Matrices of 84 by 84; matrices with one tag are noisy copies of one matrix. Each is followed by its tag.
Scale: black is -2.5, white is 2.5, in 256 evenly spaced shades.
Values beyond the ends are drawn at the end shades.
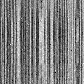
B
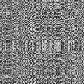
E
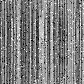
B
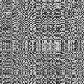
E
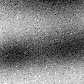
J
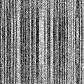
B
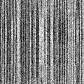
B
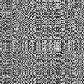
E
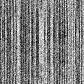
B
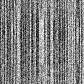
B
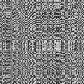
E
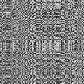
E
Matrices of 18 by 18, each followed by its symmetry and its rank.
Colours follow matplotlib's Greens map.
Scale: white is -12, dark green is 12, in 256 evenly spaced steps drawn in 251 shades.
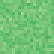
neither, full rank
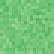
neither, full rank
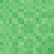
symmetric, rank three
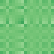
symmetric, rank one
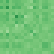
symmetric, rank three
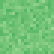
neither, full rank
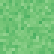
neither, full rank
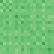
symmetric, rank three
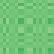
symmetric, rank one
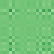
symmetric, rank one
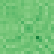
symmetric, rank three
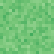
neither, full rank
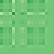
symmetric, rank one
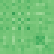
symmetric, rank three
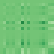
symmetric, rank one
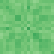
symmetric, rank three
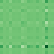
symmetric, rank one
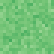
neither, full rank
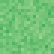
neither, full rank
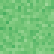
neither, full rank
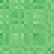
symmetric, rank three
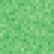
neither, full rank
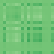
symmetric, rank one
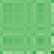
symmetric, rank one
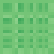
symmetric, rank one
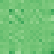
symmetric, rank three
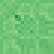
symmetric, rank three
